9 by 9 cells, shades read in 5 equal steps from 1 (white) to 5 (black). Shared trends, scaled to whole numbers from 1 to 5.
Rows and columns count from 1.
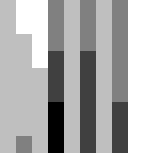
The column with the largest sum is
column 4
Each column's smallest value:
2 1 1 3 2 3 2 3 1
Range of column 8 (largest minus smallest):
1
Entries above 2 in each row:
3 3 3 3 3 3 3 3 4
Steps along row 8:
same same up down up down up down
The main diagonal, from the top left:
2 1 1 4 2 4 2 4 1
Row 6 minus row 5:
0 0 0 0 0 0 0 0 0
